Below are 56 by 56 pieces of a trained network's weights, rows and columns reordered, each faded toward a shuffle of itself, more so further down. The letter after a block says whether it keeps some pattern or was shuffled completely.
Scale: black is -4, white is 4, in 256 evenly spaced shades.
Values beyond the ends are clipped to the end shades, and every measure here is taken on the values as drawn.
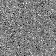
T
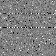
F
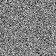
T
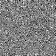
F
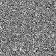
F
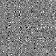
F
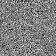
F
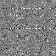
F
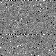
F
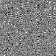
F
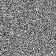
T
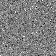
T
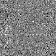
F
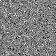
T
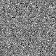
F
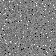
T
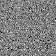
F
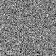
F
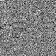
F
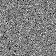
T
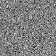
F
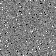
T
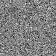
T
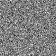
T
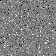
T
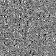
F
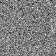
T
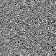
F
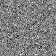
T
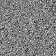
F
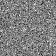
T
